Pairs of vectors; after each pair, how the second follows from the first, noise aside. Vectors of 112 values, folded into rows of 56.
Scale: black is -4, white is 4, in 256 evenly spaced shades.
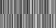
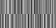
shuffled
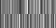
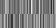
shuffled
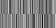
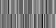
sign-scrambled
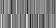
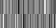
shuffled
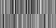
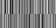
shuffled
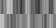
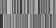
sign-scrambled
